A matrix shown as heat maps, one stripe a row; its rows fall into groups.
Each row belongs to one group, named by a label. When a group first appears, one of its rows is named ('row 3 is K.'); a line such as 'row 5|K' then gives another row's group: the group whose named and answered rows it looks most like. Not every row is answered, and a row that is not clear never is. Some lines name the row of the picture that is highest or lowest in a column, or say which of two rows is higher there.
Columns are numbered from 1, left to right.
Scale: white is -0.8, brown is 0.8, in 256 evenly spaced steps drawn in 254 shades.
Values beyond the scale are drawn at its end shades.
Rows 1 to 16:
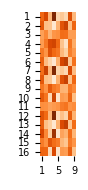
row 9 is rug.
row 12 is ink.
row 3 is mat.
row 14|ink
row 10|ink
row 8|mat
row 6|mat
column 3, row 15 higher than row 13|Yes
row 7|ink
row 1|ink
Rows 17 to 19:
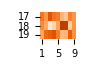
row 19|rug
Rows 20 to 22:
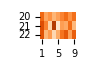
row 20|mat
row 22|mat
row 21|ink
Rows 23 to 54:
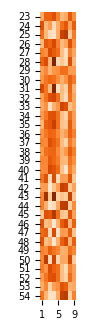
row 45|rug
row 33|mat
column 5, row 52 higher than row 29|Yes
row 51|rug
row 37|rug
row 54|mat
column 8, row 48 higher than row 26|No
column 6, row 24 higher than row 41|Yes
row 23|rug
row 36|rug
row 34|rug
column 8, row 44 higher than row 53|No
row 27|rug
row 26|rug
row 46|mat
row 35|rug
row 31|ink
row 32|rug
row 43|ink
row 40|rug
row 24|mat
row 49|rug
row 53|mat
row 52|rug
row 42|mat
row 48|mat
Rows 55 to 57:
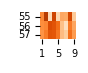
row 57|rug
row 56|rug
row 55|ink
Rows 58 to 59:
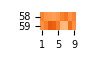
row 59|rug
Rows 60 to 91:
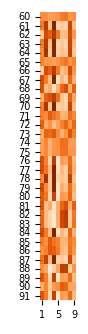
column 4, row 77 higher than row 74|Yes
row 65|mat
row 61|ink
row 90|mat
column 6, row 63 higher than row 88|No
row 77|ink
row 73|rug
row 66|rug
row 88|mat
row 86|rug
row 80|ink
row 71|rug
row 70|ink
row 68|mat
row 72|mat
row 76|ink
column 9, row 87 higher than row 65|No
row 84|ink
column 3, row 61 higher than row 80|Yes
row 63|ink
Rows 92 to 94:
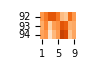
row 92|rug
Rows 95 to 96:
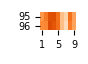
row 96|rug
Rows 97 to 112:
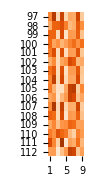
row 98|rug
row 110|rug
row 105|mat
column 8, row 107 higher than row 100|Yes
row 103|ink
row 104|ink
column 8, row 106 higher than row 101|No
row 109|mat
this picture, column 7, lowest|110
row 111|ink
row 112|mat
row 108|ink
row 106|mat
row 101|ink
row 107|ink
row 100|mat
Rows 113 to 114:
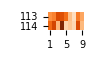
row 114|ink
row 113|rug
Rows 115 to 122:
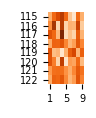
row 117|ink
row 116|ink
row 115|rug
